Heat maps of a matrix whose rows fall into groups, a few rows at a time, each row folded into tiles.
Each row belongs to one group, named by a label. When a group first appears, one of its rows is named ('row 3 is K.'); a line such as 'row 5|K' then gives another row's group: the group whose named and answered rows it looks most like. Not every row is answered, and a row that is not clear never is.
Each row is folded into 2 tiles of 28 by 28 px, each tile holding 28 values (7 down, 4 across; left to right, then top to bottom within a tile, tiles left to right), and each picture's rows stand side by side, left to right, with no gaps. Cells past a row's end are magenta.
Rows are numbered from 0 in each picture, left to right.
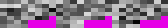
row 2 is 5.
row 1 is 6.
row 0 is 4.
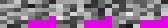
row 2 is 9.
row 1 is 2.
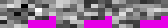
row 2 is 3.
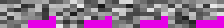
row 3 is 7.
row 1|5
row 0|9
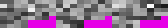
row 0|4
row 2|2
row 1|7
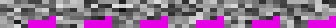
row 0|3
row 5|7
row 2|4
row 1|2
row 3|6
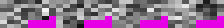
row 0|3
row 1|7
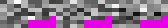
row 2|4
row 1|5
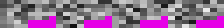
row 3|5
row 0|6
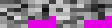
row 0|9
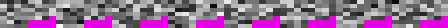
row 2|7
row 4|3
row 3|9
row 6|6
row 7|5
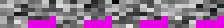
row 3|2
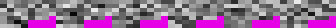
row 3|7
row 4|4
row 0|7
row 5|5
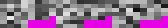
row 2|7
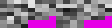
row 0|7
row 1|4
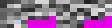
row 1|3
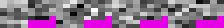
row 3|3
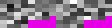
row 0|9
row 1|5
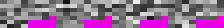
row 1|4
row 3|6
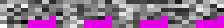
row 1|6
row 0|5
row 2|3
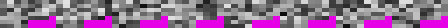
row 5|6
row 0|3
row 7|7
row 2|9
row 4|9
